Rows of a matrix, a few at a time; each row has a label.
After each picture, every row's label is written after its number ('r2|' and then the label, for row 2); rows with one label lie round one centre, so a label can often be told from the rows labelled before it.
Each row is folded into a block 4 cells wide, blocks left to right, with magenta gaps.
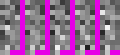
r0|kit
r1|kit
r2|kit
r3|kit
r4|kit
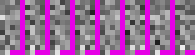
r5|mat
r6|kit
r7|kit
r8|kit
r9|mat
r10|kit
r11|mat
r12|kit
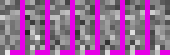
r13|mat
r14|kit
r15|mat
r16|kit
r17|mat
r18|mat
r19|kit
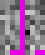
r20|mat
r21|kit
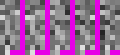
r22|mat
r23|mat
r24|kit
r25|kit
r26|kit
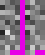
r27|kit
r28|kit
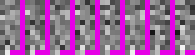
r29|mat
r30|kit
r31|mat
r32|kit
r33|kit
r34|mat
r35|kit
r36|kit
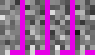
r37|mat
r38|kit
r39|kit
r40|kit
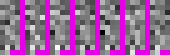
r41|kit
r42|kit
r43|kit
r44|kit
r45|kit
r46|mat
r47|kit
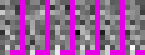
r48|kit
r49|mat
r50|kit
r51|kit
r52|kit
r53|kit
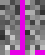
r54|kit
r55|kit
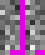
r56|kit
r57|kit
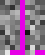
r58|mat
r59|kit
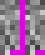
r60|mat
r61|mat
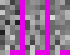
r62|kit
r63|mat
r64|mat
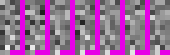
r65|kit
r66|kit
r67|mat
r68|kit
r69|mat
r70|mat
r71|mat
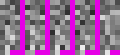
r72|kit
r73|kit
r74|kit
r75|kit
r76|mat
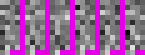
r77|kit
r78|mat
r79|mat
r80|kit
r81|kit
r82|kit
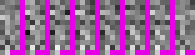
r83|mat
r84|kit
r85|kit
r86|kit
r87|kit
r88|kit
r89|kit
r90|mat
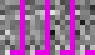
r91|mat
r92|mat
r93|kit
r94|kit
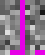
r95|mat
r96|kit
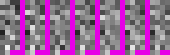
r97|kit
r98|kit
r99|mat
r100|kit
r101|mat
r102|kit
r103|kit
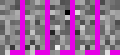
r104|mat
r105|mat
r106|kit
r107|kit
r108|mat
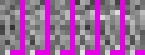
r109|mat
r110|mat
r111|mat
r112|mat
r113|mat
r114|mat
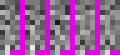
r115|kit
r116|kit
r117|kit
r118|mat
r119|mat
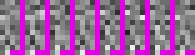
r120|mat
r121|mat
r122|kit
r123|mat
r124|kit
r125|kit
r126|kit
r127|mat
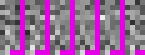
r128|kit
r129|kit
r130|mat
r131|mat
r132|mat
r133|kit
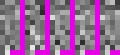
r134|mat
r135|kit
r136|mat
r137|mat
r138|mat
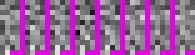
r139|mat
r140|kit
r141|kit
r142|kit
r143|kit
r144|mat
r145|mat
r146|mat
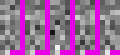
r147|mat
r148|mat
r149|kit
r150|mat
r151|mat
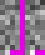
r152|mat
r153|mat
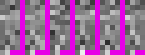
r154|mat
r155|mat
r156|kit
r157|mat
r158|mat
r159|mat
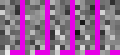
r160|kit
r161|mat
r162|kit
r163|kit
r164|kit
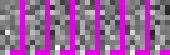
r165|mat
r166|mat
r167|kit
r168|mat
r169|kit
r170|mat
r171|kit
